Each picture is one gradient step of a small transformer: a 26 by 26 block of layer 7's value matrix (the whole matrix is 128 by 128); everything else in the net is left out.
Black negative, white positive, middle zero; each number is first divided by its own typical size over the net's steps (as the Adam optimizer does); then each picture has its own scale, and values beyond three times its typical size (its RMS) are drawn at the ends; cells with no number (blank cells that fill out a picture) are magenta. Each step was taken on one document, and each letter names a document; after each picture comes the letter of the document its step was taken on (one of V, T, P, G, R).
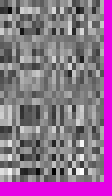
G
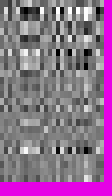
G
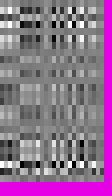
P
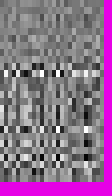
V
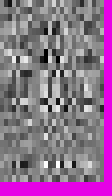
G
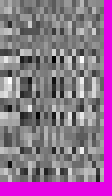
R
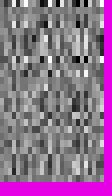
G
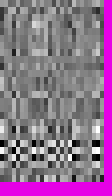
V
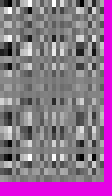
P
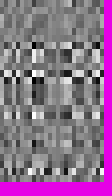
V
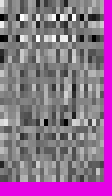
R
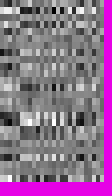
P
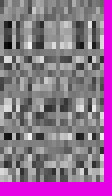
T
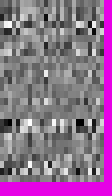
P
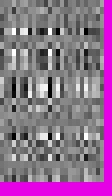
G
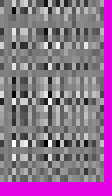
G
